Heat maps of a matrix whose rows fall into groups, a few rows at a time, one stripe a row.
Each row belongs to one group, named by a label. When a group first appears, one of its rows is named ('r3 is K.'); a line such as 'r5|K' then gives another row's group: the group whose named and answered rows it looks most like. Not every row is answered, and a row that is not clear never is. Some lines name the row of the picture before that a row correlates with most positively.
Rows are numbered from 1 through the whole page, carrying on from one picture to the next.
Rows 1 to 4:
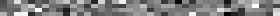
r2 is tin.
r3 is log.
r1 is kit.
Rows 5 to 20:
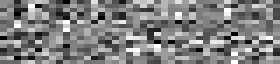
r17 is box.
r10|kit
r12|kit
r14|box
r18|tin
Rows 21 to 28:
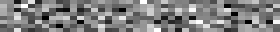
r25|kit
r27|box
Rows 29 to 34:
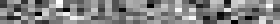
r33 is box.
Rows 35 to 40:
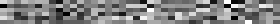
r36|box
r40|box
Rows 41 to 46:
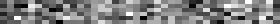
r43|box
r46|box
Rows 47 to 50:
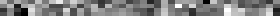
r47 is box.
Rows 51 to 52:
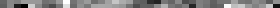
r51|kit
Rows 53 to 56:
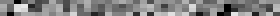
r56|box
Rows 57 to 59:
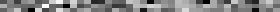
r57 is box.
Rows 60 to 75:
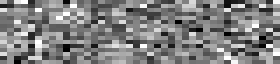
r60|log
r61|box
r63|kit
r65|kit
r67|box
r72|log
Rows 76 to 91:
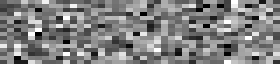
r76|tin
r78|box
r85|box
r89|kit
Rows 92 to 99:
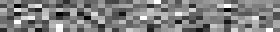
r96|tin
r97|kit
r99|box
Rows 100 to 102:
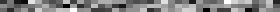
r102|box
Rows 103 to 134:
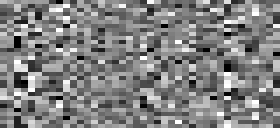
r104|kit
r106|tin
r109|log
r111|log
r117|tin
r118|kit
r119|log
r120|log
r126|log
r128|tin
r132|tin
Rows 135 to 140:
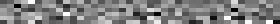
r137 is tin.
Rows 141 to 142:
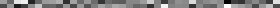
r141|log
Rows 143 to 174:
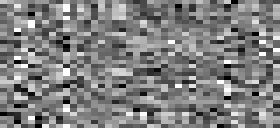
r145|kit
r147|kit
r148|tin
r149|tin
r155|log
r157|tin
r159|log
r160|kit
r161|kit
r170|kit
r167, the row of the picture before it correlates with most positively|141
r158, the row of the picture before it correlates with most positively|142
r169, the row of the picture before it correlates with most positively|142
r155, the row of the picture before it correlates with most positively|141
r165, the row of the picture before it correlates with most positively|142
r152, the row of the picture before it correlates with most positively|141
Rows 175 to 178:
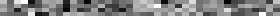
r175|log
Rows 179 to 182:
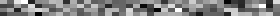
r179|log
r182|box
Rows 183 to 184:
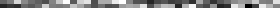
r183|kit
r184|box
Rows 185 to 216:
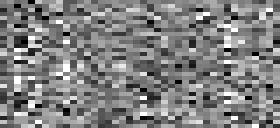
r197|log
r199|tin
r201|kit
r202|kit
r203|box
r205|kit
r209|box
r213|log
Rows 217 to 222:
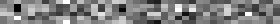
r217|kit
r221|kit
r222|kit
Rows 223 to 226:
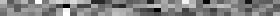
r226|kit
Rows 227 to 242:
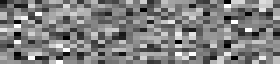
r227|box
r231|log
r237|kit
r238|box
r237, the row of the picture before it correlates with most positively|226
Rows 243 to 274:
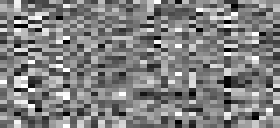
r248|log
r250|log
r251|tin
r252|kit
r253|tin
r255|log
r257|tin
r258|tin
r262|log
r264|log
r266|kit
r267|kit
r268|log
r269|tin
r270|box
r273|kit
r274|kit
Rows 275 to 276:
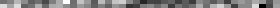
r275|kit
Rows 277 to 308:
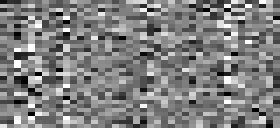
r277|box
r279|box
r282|log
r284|kit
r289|tin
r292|tin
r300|log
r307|tin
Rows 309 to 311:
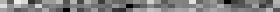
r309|log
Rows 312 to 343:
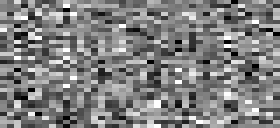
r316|log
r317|tin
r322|kit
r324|kit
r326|tin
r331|box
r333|kit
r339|tin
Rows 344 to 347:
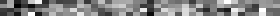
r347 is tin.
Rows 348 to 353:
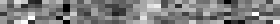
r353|log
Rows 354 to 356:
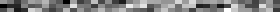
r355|box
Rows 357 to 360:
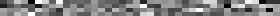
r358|box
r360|tin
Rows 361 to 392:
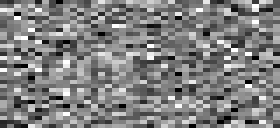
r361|box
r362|tin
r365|kit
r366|tin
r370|log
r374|box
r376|kit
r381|box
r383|kit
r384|kit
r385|box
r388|tin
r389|kit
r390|log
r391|box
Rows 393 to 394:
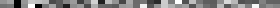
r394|tin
